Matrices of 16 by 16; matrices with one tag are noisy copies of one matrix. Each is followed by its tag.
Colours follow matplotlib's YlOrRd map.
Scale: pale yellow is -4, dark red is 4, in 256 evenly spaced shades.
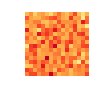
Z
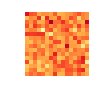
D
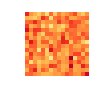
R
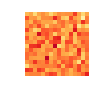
Z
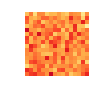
Z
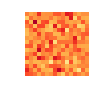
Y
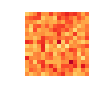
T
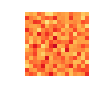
Z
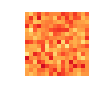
T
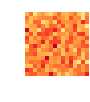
Z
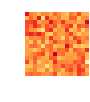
D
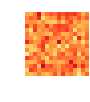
T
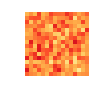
Y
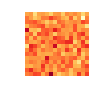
Z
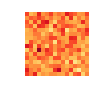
Y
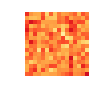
R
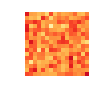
R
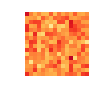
R
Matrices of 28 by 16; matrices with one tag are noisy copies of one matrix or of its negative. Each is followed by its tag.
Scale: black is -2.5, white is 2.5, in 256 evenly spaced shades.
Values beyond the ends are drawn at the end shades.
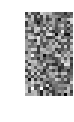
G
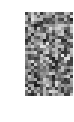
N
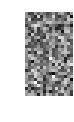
N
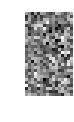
N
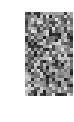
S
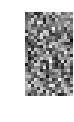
S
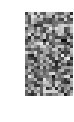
N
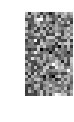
G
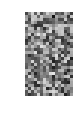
N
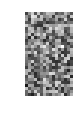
N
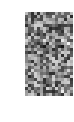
N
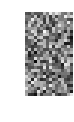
S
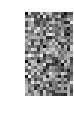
G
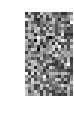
G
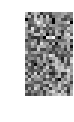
G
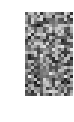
N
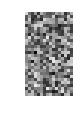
N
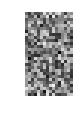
S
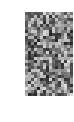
S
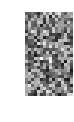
S
